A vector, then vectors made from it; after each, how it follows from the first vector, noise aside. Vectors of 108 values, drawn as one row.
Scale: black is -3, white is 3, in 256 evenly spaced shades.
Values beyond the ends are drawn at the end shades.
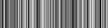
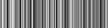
wrapped around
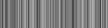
shrunk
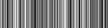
reversed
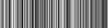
wrapped around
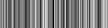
wrapped around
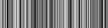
reversed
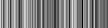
wrapped around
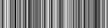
wrapped around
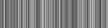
shrunk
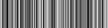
wrapped around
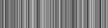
shrunk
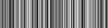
wrapped around
